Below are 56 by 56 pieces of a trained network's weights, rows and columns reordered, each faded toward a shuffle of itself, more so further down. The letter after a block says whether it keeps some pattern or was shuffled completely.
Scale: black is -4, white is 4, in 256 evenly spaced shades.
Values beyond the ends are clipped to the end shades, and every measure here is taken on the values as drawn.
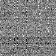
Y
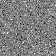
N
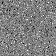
N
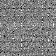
Y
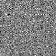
Y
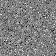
N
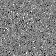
N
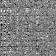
Y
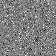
N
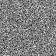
N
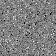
N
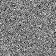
N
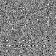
Y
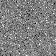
N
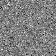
N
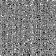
Y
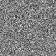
Y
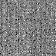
Y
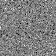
N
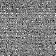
Y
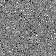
N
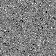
N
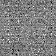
Y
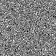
N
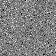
N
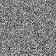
Y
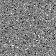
N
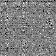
Y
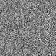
Y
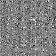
Y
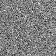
N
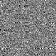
Y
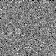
Y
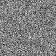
Y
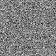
Y
